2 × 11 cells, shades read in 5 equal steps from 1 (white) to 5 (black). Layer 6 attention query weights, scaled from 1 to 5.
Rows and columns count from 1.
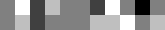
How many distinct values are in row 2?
4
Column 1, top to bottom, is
3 3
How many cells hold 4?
3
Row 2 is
3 2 4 3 3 3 2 2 1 3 2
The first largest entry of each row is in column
10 3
